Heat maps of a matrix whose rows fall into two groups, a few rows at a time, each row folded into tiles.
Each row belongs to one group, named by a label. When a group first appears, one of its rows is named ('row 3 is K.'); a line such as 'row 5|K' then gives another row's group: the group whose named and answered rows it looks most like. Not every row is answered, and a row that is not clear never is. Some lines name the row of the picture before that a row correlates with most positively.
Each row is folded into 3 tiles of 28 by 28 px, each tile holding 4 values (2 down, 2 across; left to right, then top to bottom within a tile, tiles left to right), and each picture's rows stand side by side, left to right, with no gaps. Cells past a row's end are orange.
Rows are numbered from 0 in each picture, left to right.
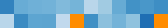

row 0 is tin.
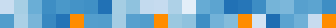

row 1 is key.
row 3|tin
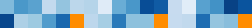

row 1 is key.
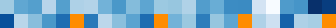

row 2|key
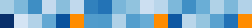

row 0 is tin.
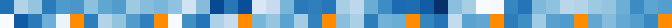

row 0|tin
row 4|key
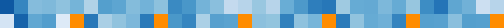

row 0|tin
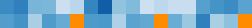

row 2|key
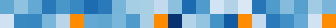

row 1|tin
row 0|tin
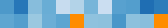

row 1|key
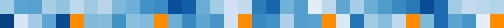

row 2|tin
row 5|tin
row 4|tin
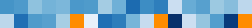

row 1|tin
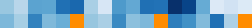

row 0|key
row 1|key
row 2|tin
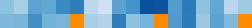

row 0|key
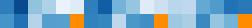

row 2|key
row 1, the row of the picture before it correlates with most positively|2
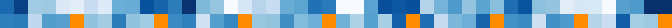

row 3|key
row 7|key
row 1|key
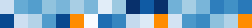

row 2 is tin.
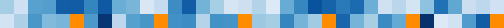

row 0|key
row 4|tin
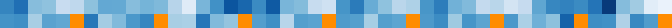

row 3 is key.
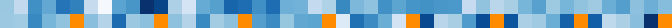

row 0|key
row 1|key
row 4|tin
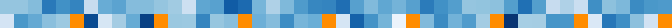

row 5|tin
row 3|key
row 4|tin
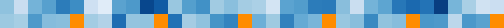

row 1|key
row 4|key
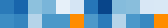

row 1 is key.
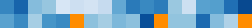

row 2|key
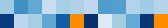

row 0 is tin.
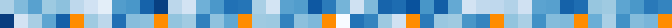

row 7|key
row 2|key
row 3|key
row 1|key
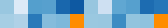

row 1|key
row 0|key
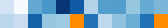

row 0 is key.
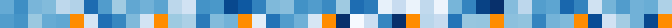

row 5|key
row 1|tin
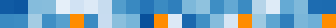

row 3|key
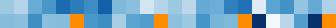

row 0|key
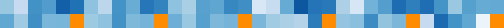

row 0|key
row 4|key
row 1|key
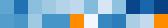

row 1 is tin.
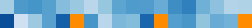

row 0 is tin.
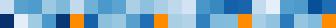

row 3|key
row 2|key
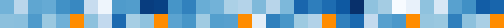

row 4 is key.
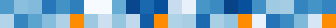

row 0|tin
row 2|key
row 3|tin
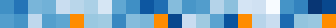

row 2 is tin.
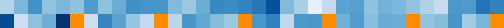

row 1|tin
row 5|key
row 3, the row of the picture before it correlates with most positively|0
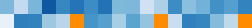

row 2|tin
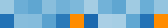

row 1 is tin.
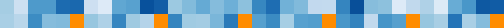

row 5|key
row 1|key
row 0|key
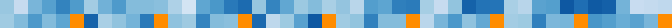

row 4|key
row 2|key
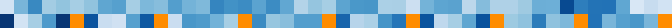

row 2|tin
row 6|key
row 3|tin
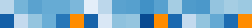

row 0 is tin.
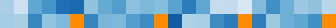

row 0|key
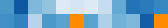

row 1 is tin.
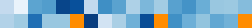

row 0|key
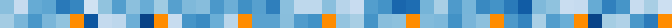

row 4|key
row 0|key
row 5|key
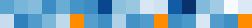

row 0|tin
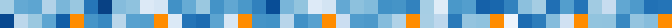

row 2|tin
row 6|tin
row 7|key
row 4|tin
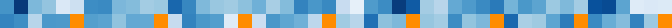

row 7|tin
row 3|tin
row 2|tin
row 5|key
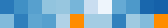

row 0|tin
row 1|key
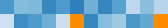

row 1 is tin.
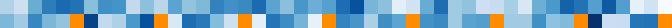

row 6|key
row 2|tin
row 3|tin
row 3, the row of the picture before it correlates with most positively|0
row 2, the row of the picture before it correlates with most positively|0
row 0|key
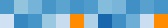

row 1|tin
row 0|tin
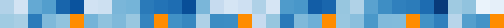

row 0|key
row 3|key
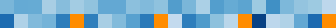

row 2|tin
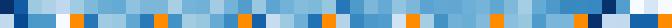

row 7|tin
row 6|key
